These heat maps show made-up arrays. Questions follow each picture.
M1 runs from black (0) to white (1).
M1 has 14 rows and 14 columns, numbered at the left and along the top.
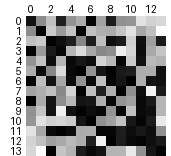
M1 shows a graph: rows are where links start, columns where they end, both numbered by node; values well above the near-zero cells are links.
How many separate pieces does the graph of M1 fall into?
1
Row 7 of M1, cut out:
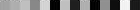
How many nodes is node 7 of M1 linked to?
9
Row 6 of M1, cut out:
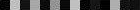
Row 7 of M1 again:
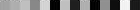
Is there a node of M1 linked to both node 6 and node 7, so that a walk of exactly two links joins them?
yes
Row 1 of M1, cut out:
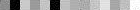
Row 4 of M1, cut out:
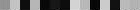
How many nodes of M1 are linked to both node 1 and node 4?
7
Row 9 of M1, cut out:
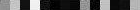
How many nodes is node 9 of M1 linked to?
6
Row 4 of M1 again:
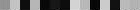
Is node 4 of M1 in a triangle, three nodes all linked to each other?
yes
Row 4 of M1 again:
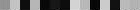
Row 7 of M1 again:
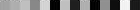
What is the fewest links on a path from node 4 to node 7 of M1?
1
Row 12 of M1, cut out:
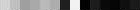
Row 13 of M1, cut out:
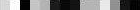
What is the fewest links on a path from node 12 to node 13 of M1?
2
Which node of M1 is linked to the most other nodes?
node 1
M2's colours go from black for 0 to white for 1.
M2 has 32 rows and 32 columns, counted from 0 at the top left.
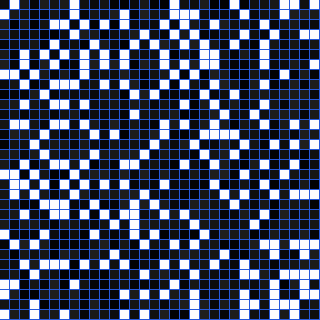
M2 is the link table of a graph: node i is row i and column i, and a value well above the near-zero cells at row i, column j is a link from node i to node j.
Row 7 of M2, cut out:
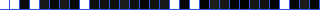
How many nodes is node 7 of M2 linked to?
7
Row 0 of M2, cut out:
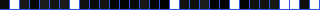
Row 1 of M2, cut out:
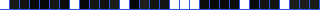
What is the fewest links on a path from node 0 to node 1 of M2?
1
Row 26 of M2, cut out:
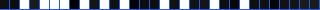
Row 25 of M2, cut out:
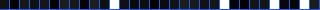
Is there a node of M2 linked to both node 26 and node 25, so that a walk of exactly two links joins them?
no
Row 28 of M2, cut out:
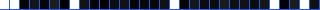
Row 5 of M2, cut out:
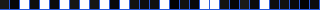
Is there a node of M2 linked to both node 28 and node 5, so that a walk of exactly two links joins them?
no
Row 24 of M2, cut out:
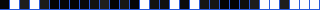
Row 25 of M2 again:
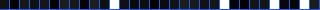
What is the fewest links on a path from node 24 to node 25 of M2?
2
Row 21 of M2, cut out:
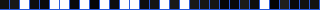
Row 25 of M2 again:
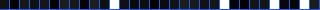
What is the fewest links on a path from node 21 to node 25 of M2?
3
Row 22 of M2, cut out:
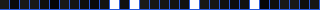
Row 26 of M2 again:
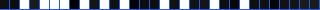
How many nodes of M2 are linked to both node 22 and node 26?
0
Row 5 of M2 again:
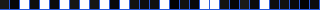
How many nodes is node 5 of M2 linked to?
10
